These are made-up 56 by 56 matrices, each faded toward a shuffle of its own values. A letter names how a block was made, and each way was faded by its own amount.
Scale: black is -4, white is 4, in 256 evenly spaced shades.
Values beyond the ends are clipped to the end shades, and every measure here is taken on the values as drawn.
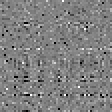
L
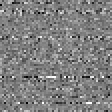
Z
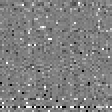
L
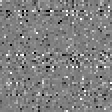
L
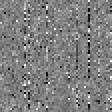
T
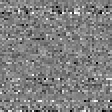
Z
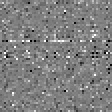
L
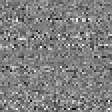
Z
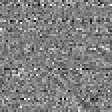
Z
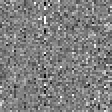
T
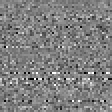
Z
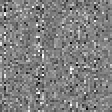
T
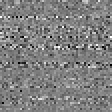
Z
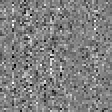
T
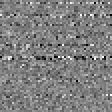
Z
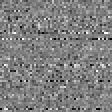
Z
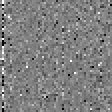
T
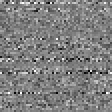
Z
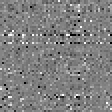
L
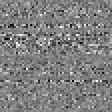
Z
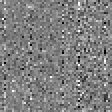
T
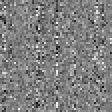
T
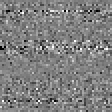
Z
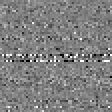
Z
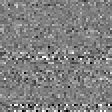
Z
